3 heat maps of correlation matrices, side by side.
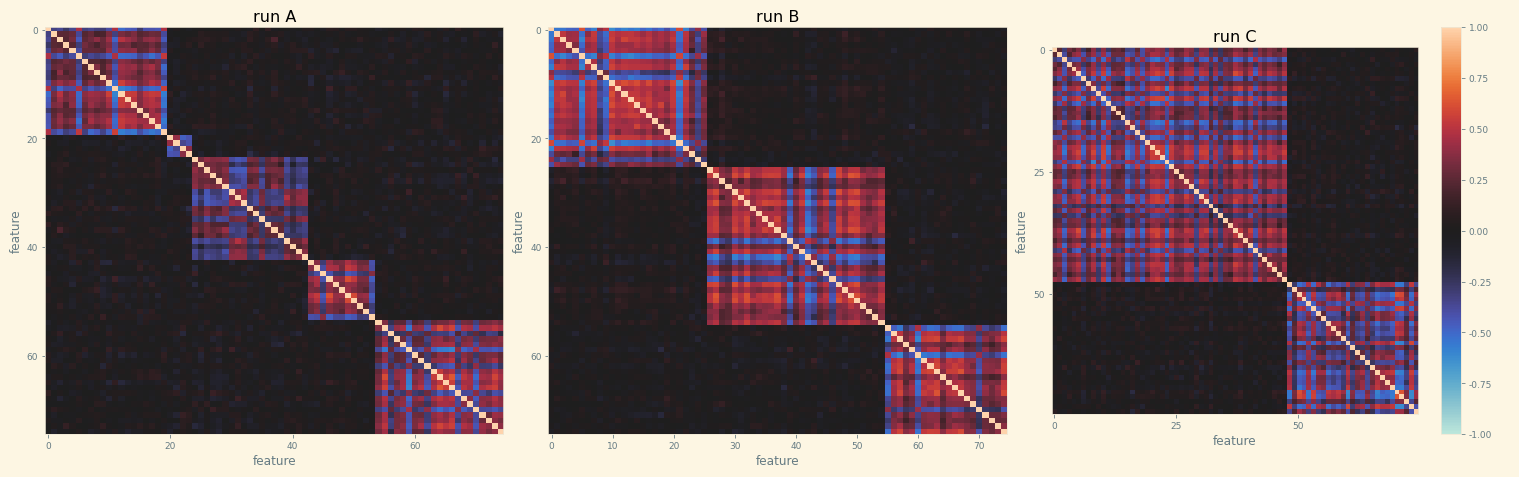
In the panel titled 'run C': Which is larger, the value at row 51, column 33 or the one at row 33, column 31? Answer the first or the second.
the second
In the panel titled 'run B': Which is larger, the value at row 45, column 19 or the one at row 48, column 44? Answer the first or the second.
the second
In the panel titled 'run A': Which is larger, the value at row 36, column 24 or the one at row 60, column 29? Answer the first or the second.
the first
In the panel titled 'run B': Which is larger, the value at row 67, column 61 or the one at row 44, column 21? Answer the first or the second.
the first
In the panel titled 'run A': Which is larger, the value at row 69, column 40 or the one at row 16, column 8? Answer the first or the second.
the second
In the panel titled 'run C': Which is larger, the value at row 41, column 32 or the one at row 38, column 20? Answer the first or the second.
the second
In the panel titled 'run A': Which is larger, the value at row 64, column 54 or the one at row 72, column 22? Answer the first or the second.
the first
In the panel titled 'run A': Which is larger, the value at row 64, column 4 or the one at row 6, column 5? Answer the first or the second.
the first
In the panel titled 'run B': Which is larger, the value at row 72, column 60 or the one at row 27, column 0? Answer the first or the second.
the second
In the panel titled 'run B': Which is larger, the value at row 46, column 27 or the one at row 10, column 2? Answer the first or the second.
the second
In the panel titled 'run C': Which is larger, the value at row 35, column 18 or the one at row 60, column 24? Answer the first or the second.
the second
